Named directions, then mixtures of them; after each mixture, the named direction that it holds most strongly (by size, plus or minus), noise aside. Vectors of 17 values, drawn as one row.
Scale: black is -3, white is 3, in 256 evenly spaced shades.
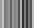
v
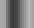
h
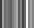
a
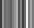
a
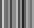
a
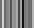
v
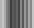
h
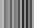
v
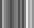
a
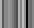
a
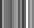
a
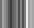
a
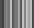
v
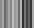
v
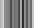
v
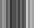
h
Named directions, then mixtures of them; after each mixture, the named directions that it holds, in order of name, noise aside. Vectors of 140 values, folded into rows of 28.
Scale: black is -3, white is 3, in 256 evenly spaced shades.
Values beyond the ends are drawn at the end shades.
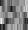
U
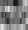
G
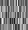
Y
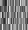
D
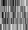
D, G, U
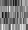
D, G, Y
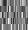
D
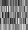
D, G, Y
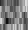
G, U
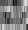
G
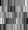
U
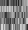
G, Y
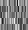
Y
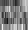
D, G, U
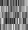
G, U, Y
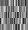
Y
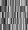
D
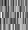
D, Y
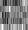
D, G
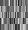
Y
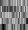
G, U, Y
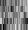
D, U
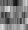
G
